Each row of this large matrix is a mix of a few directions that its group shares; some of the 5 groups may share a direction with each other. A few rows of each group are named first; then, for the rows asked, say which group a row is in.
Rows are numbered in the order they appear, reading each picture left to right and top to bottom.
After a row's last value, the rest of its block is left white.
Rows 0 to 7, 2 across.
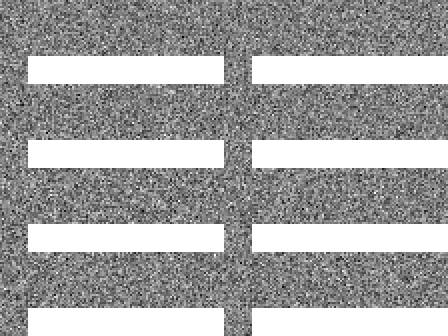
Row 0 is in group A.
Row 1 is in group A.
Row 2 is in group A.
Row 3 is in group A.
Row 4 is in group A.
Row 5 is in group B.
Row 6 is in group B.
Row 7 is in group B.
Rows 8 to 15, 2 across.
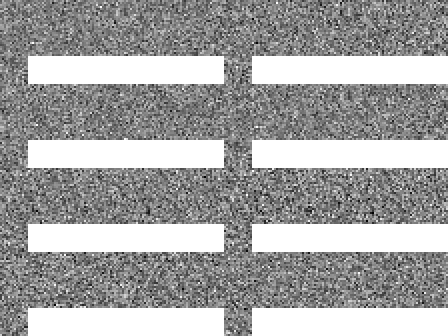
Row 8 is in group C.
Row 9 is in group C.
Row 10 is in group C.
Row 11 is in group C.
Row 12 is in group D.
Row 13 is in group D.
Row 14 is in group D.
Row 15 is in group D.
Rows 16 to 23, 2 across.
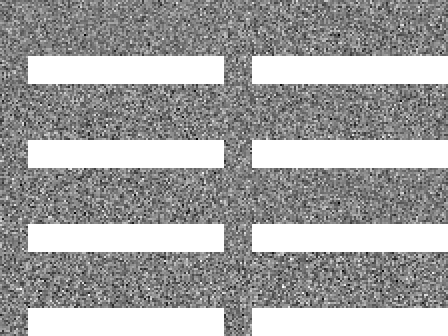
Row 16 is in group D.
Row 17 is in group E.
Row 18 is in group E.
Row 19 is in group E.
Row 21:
E
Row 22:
D
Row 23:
B
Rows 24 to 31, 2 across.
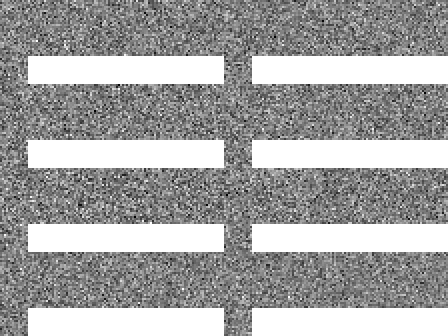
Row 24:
C
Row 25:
A
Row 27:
D
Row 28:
D
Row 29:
C
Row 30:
A
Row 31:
C
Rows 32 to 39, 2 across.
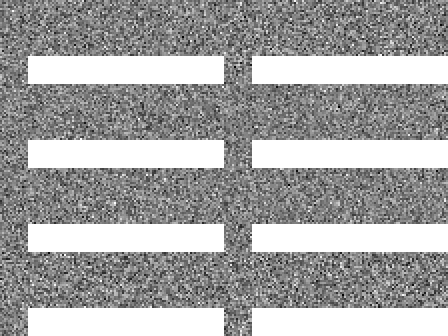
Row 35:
C
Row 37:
D
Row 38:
D
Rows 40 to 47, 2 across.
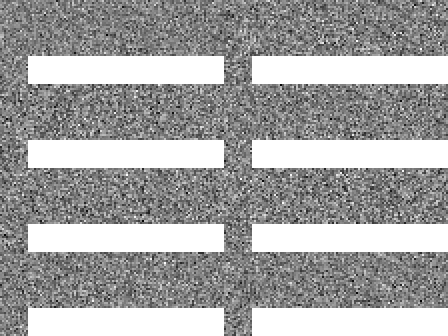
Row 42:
B
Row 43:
E
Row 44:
D
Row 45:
B
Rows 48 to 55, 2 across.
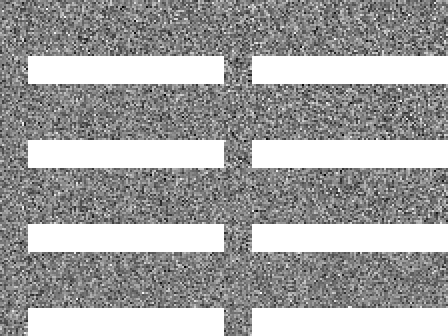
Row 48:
E
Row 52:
E
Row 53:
C
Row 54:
C
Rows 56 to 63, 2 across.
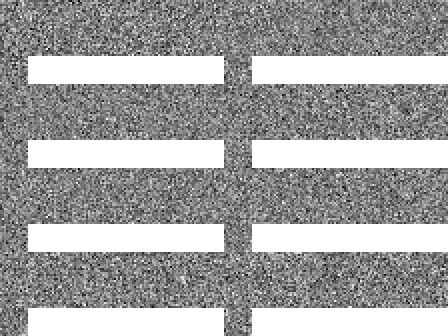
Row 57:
C
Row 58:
E
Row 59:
B
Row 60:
A
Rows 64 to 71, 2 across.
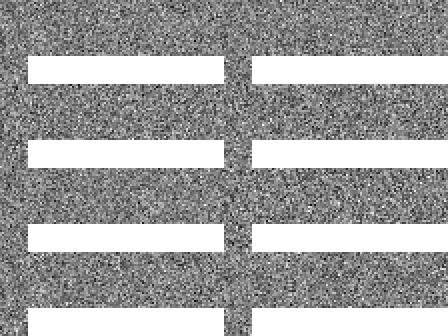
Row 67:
A
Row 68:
D
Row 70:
C
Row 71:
C
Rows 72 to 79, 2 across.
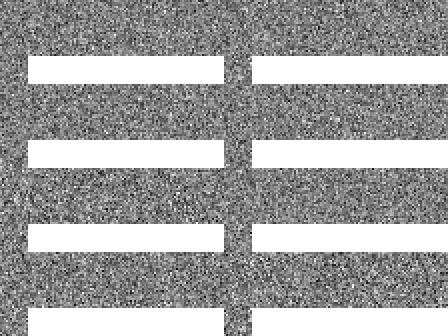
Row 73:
C
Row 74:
A
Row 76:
E
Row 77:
A
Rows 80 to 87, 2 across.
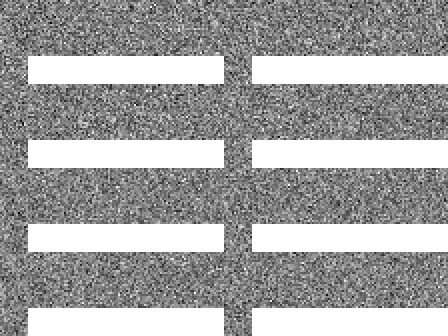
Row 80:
A
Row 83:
D
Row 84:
C
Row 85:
D
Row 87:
A
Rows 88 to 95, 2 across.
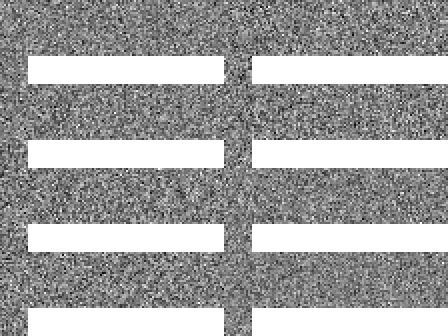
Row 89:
C
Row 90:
B
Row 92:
B
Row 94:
D
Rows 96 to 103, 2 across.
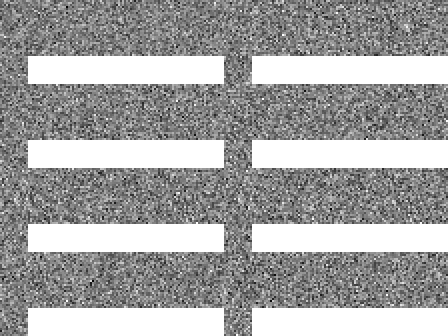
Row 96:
B
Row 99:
D
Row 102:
C
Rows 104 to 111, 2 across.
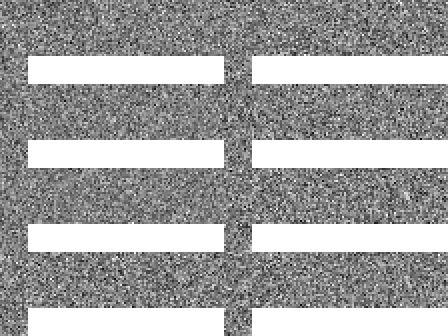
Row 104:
C
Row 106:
D
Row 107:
E
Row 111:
B
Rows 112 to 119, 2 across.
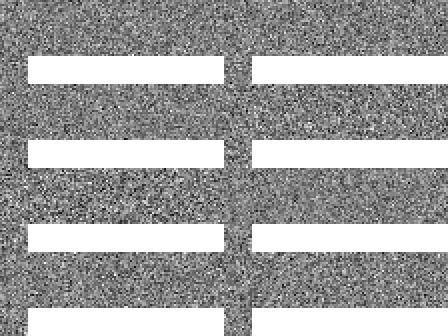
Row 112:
A
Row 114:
C
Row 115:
D
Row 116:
D
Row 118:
C
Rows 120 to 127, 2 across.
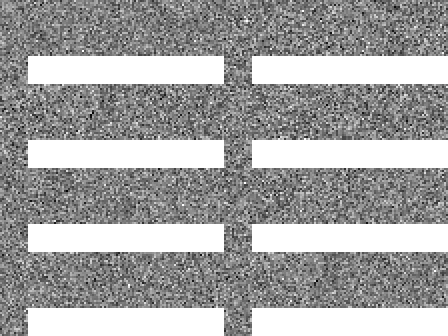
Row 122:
C
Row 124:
D
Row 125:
B
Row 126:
C
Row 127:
C
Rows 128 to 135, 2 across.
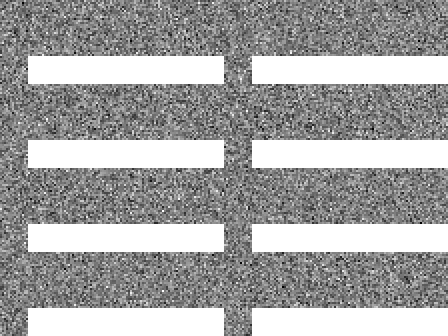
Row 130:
A
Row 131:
D
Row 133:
E
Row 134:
D
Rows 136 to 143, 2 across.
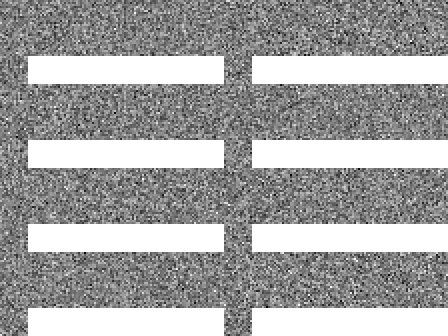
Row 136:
B
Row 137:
D
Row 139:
D
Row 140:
A
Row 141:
B
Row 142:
D
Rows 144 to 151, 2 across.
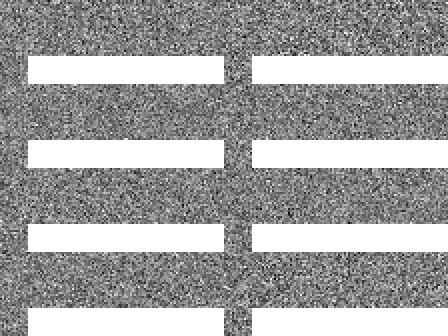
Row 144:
B
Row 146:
C
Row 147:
E
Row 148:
A
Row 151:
B
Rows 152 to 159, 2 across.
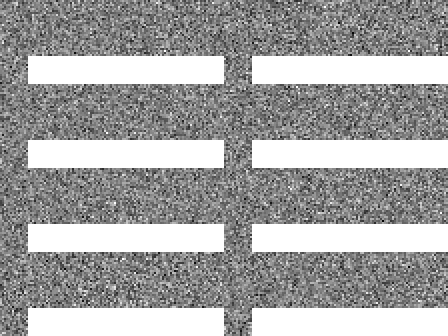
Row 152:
A
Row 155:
D
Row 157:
A
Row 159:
C
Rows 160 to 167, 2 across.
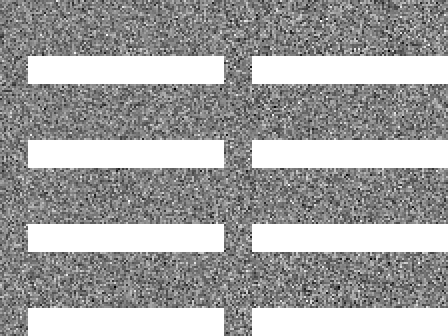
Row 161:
A
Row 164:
C
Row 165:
E
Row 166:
E
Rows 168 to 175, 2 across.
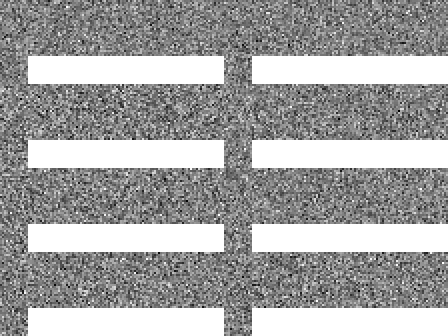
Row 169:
C
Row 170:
B
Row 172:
D
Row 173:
C
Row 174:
E
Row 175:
D
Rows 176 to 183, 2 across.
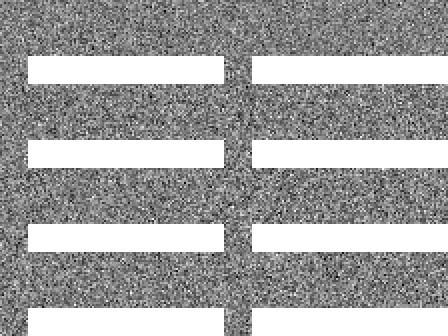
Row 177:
D
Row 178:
A
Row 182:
E
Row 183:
C
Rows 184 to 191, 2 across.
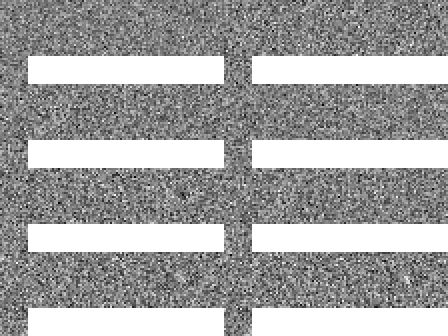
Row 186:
B
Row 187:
A
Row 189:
B
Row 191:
B
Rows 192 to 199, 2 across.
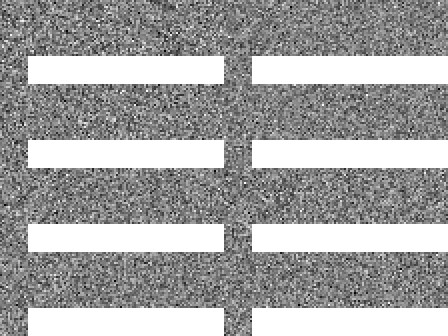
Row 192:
A
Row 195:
A
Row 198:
B
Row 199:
D
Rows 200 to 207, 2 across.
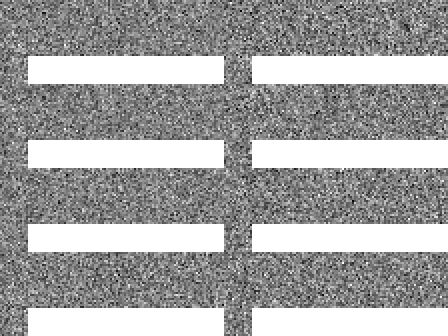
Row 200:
C
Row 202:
C
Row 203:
C
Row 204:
B
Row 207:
A
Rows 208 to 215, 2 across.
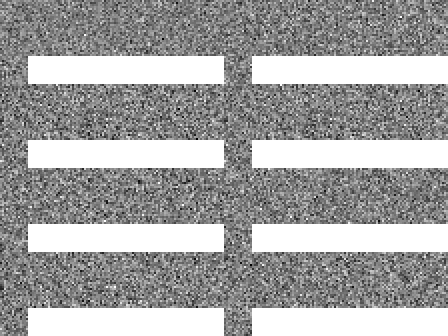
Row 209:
A
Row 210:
E
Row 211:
E
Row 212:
A
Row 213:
C
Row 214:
E
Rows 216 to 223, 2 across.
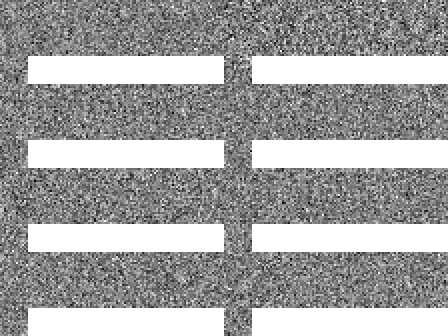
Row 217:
B
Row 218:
B
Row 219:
A
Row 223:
B
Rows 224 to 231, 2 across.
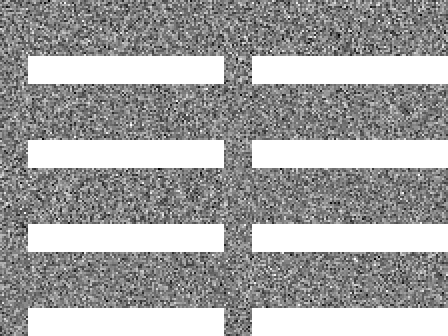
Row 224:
D
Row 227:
B
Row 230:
A
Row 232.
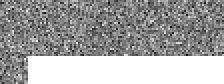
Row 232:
C
